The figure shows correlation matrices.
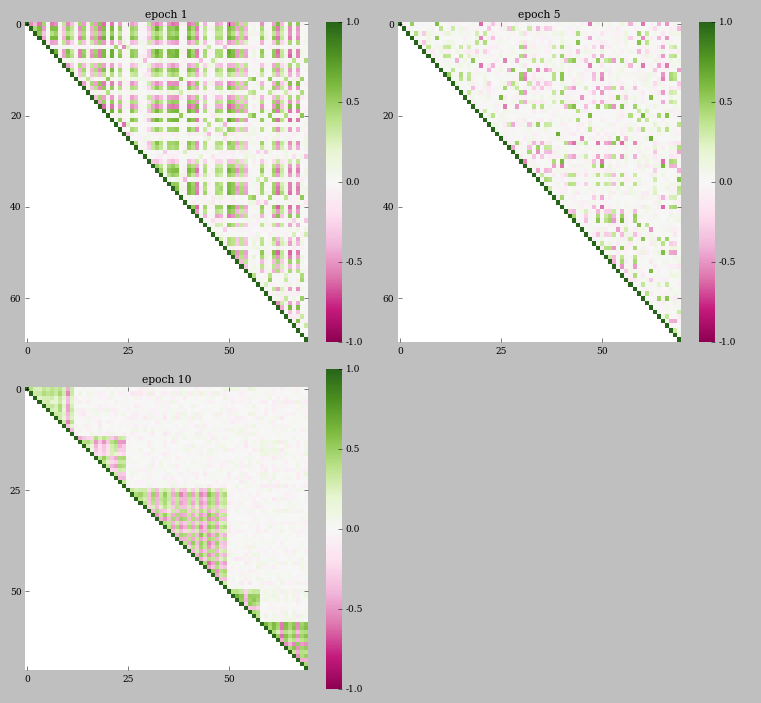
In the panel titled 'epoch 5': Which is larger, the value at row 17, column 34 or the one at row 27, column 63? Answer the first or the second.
the second
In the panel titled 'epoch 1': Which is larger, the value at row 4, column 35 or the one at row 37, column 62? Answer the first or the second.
the first
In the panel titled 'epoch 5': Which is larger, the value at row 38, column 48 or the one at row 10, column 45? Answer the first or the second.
the second
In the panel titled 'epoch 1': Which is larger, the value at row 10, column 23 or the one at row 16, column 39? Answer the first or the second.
the first
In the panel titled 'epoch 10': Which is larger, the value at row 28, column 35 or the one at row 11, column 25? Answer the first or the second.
the first
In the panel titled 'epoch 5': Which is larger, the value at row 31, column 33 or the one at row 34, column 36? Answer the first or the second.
the second
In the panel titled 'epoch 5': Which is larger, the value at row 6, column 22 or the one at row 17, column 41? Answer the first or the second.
the second
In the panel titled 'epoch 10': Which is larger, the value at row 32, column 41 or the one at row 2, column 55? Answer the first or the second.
the first
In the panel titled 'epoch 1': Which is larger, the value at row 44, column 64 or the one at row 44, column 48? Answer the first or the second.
the second
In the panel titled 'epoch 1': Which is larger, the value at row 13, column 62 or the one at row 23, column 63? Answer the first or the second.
the first
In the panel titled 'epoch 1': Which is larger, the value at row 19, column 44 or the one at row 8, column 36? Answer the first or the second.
the first
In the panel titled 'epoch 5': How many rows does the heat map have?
70
